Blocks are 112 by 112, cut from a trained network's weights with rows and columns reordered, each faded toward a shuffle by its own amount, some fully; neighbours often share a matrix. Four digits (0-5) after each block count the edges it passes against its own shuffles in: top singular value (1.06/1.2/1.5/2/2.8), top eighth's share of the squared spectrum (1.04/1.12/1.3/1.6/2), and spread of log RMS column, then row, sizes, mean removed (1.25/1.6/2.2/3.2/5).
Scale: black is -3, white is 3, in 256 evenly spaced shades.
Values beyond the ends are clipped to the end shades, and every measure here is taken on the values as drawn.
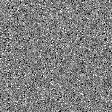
2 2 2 0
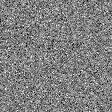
0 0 0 0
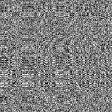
5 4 2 3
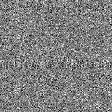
3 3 0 2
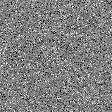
1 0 0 0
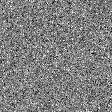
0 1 0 0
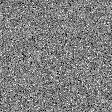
0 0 0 0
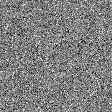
0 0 0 0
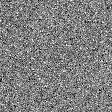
0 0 0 0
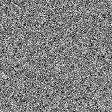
3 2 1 0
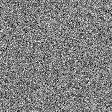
0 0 0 0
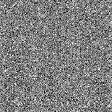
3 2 1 1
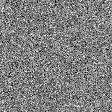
1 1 0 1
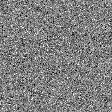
1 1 0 0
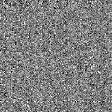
3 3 2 2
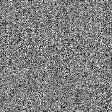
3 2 1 1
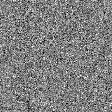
3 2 1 1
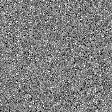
1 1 1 0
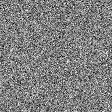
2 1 0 0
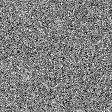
1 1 0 0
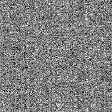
3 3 2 2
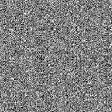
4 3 2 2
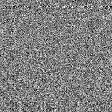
3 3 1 1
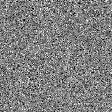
2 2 0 1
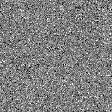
3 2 1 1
